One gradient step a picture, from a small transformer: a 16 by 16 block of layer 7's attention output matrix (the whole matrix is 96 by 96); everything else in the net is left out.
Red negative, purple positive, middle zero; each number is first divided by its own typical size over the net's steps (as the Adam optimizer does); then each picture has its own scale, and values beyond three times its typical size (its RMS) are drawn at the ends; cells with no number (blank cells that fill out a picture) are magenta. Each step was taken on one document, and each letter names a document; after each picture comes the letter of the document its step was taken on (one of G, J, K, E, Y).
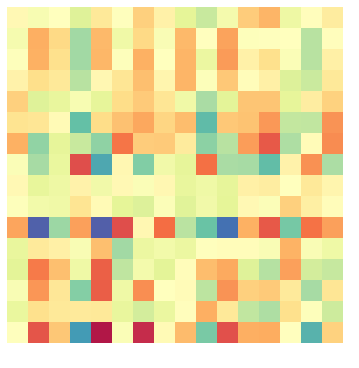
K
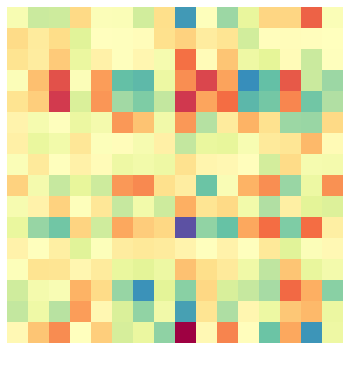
K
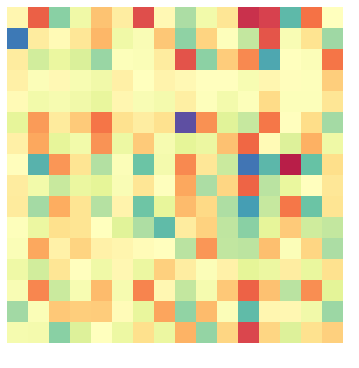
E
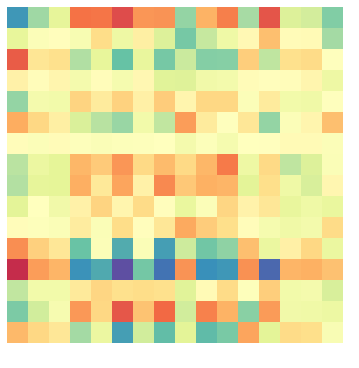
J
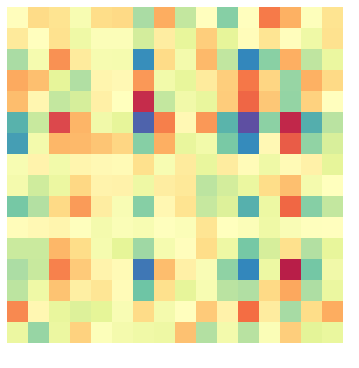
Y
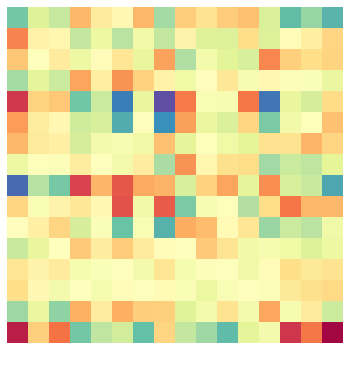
J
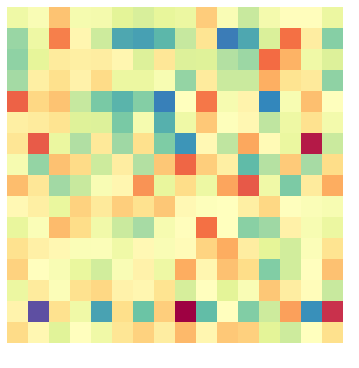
E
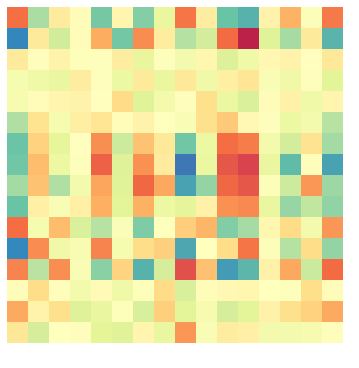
J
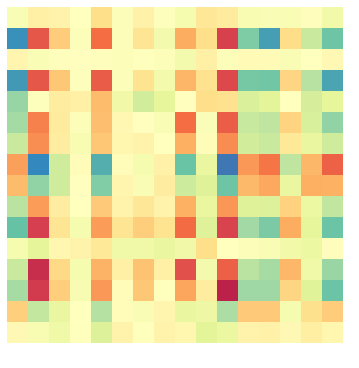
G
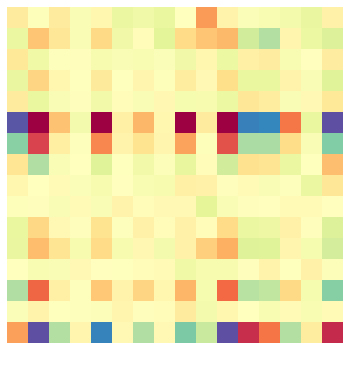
G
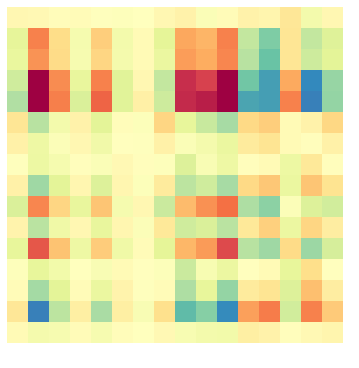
K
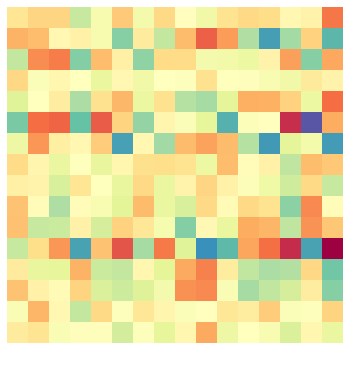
Y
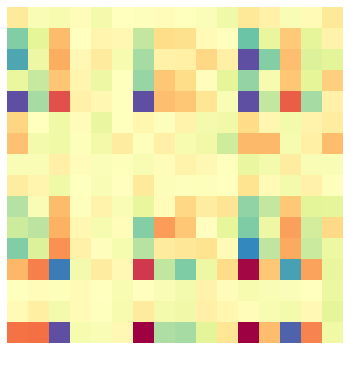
E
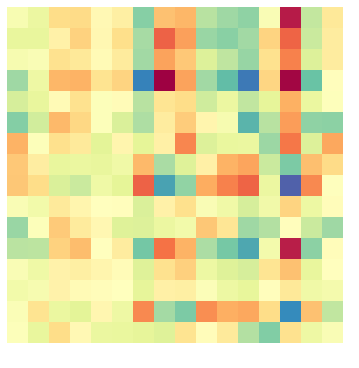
Y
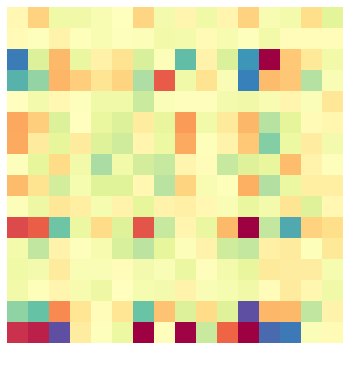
E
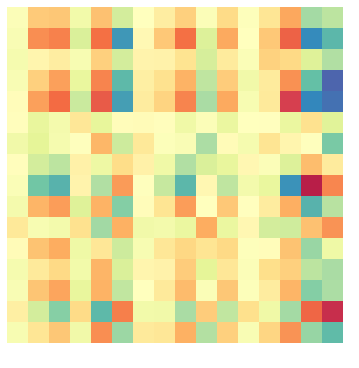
K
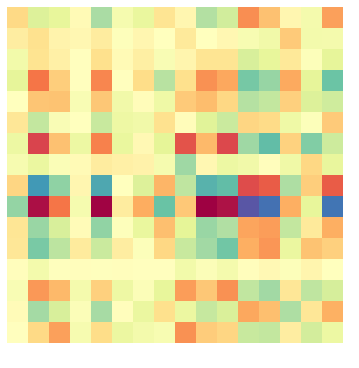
K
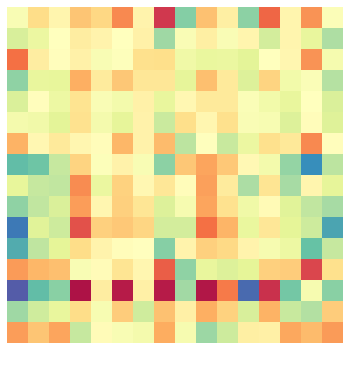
J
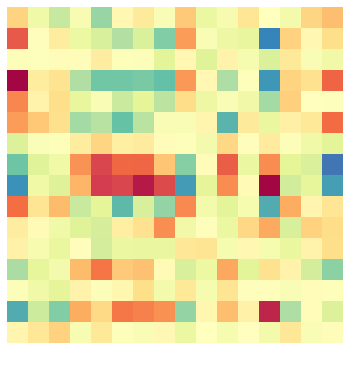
J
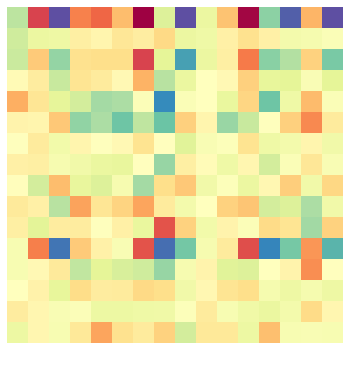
E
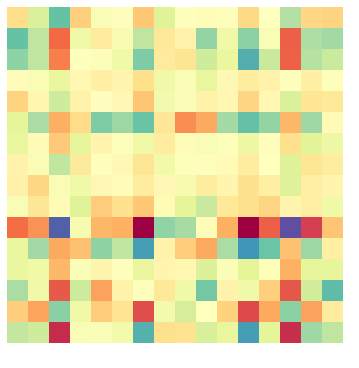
Y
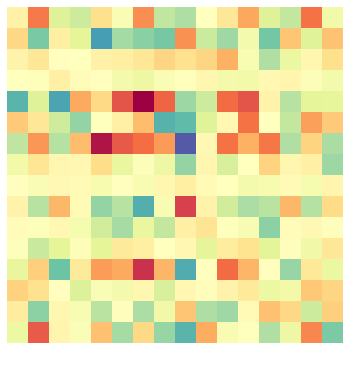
E
